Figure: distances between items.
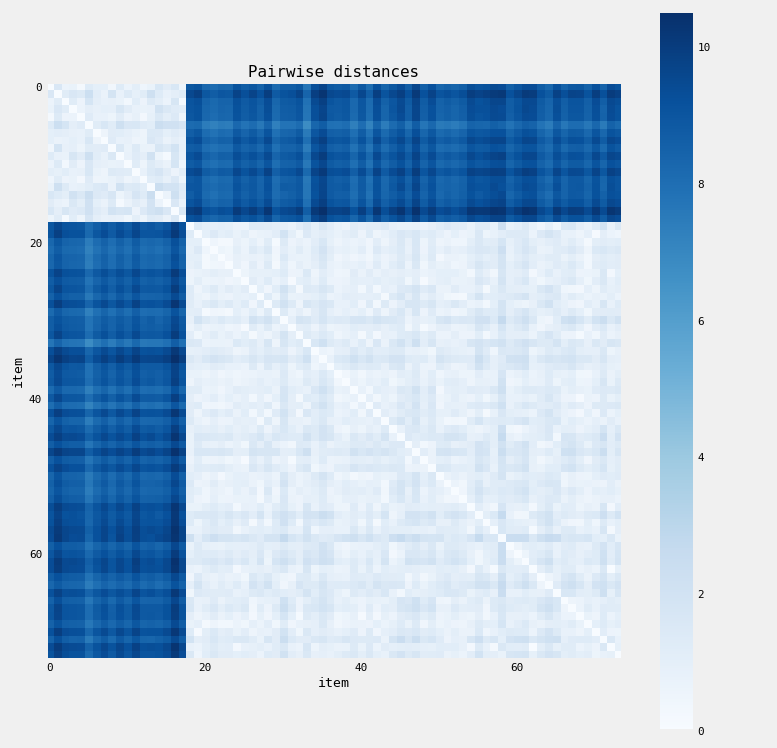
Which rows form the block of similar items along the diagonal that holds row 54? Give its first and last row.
18 to 73
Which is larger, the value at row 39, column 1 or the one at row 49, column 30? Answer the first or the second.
the first
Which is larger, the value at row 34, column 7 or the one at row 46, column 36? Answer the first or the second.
the first
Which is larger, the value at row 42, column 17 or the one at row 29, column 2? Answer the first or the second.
the first
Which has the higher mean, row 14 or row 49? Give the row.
14
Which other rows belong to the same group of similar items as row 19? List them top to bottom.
18, 20, 21, 22, 23, 24, 25, 26, 27, 28, 29, 30, 31, 32, 33, 34, 35, 36, 37, 38, 39, 40, 41, 42, 43, 44, 45, 46, 47, 48, 49, 50, 51, 52, 53, 54, 55, 56, 57, 58, 59, 60, 61, 62, 63, 64, 65, 66, 67, 68, 69, 70, 71, 72, 73
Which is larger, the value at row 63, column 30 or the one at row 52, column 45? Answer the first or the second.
the second
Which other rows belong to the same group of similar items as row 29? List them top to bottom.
18, 19, 20, 21, 22, 23, 24, 25, 26, 27, 28, 30, 31, 32, 33, 34, 35, 36, 37, 38, 39, 40, 41, 42, 43, 44, 45, 46, 47, 48, 49, 50, 51, 52, 53, 54, 55, 56, 57, 58, 59, 60, 61, 62, 63, 64, 65, 66, 67, 68, 69, 70, 71, 72, 73
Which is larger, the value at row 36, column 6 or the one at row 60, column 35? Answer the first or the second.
the first
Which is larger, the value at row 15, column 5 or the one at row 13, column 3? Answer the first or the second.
the first
